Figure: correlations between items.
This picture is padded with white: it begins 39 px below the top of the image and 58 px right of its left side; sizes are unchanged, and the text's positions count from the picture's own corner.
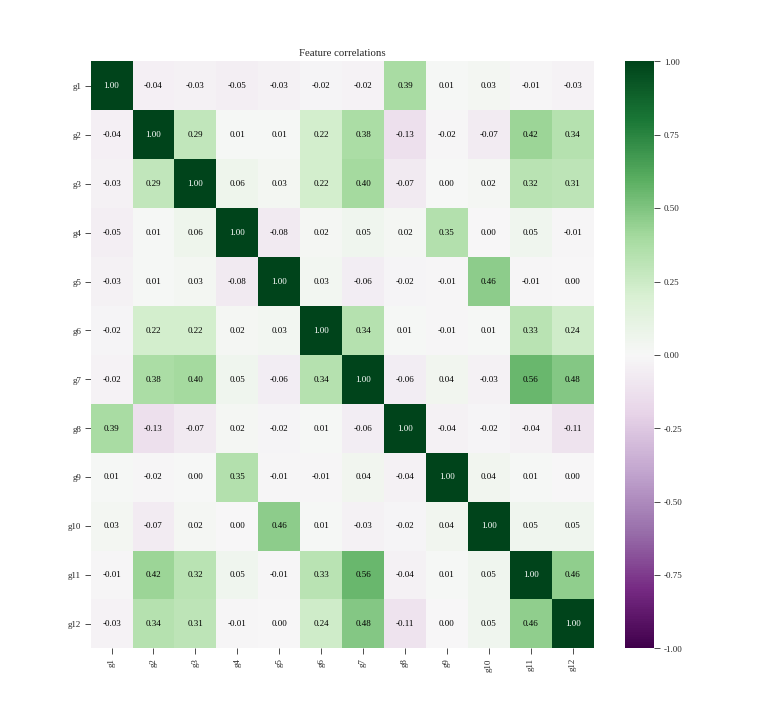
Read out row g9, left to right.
0.01 -0.02 0.00 0.35 -0.01 -0.01 0.04 -0.04 1.00 0.04 0.01 0.00
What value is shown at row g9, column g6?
-0.01
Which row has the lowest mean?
g8
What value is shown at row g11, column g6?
0.33
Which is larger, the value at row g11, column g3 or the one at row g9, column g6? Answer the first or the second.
the first
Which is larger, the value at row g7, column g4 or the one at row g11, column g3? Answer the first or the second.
the second
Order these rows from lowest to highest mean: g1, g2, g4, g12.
g1, g4, g2, g12
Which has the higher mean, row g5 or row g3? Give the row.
g3
